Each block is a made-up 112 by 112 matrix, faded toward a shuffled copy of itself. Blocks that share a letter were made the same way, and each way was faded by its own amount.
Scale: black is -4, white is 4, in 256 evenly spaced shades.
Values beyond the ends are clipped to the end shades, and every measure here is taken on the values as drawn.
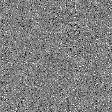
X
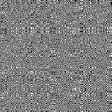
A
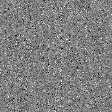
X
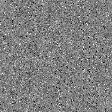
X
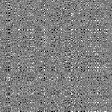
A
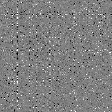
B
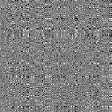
A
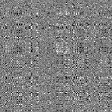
A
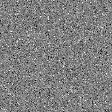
X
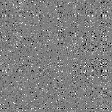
B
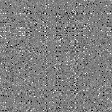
B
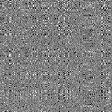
A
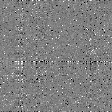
B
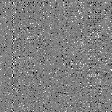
B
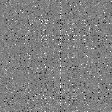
B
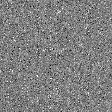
X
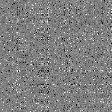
B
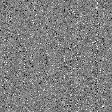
X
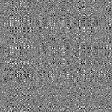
A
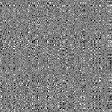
A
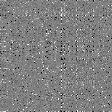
B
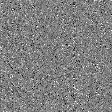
X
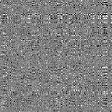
A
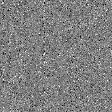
X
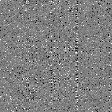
B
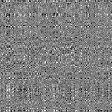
A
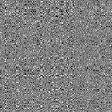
A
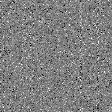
X
